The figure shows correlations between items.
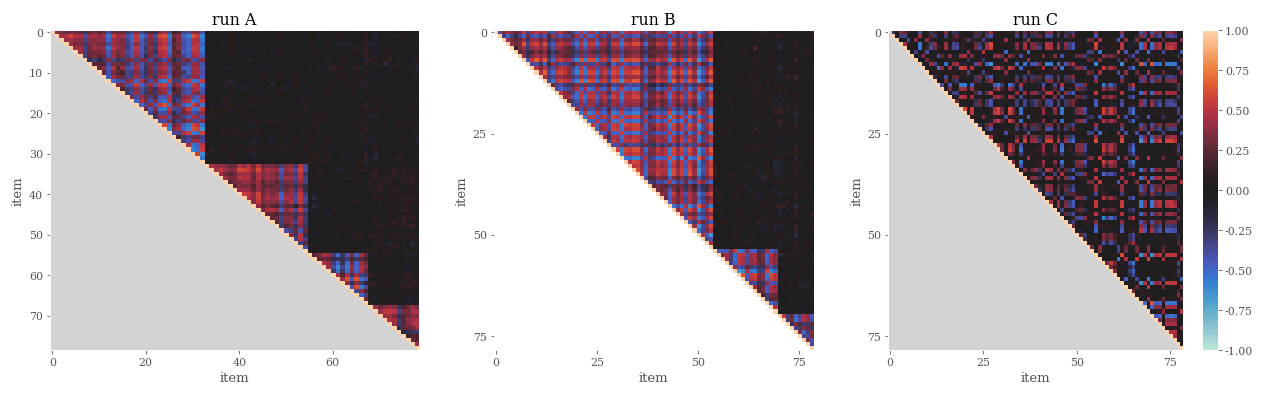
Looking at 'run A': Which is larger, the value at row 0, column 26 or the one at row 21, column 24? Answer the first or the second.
the second
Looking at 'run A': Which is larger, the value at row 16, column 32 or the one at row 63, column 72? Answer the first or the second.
the first
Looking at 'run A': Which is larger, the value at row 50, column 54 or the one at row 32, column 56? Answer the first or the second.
the second
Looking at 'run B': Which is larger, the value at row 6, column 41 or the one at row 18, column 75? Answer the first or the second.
the first
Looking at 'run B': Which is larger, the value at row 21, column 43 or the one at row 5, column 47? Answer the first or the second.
the second
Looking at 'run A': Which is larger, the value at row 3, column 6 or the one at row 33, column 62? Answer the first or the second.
the first
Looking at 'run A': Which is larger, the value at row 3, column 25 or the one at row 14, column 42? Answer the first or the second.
the second
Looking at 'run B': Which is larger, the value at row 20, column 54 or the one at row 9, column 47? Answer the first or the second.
the first
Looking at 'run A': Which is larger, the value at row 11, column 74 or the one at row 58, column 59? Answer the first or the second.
the second
